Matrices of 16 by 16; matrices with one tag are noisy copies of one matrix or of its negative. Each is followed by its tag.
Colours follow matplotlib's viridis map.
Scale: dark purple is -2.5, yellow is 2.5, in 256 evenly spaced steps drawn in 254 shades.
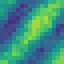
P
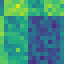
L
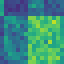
L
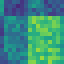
L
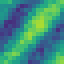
P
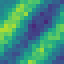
P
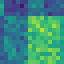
L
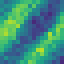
P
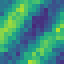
P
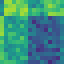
L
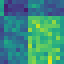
L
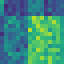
L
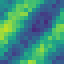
P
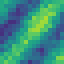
P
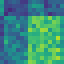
L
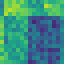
L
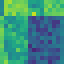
L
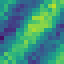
P
